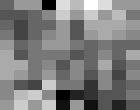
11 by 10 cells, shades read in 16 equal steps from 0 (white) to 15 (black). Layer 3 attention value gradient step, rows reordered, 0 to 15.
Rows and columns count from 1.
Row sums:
56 66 75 75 78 79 74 76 85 89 85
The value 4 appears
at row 1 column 6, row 2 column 9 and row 10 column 2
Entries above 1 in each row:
9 10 10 10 10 10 10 10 10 10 10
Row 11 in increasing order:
3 3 6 6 6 10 10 13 14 14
